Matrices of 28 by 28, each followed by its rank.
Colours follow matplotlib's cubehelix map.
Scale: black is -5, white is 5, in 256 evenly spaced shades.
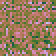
five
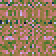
five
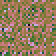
five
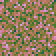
full rank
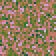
full rank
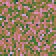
full rank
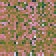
five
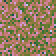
full rank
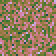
full rank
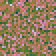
full rank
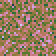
full rank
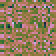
five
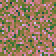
full rank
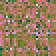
five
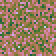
full rank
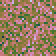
full rank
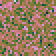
full rank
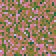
full rank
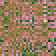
five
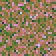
full rank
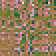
five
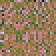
five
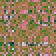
five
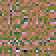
five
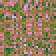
five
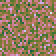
full rank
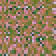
five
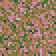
full rank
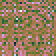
five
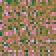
five
